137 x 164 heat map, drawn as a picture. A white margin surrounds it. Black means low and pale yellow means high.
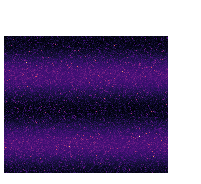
Odd rows or columns: none. Seam: none. Stripes: horizontal, repeating 2 times.
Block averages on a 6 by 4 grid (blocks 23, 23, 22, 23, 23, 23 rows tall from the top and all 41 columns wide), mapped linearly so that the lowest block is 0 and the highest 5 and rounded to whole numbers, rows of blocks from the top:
0000 | 5555 | 2222 | 0000 | 5555 | 2222
